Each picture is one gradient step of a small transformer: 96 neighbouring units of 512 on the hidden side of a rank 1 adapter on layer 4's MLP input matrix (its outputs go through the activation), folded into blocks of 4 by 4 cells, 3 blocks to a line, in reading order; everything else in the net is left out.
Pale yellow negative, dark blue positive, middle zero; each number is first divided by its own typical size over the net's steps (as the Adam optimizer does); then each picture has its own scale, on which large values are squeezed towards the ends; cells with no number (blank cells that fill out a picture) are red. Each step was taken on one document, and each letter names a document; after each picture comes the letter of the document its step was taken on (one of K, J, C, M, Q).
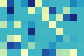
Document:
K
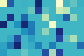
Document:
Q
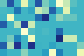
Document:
Q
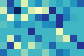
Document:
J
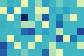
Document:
J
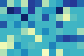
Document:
J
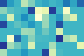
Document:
J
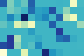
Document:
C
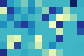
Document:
C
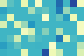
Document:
Q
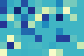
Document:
J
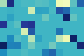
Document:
Q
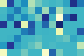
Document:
C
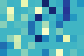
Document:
J
